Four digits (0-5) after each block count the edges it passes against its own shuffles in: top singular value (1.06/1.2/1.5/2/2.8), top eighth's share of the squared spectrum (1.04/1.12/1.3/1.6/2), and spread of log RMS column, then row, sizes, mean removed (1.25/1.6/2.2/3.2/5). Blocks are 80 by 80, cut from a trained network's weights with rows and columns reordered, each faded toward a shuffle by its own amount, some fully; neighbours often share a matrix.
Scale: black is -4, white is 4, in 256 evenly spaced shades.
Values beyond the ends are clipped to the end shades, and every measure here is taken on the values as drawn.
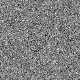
1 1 0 0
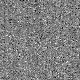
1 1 0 0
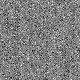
0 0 0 0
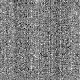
3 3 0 2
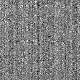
3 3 1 2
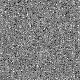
0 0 0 0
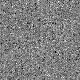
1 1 0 0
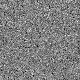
0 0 0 0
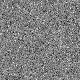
0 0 0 0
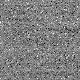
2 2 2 0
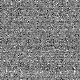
3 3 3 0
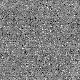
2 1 0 0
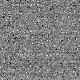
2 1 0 0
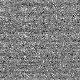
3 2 2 1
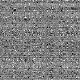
3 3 3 2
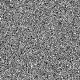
2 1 0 0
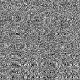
4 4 1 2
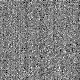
2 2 0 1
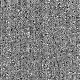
2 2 0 1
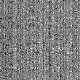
4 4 1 3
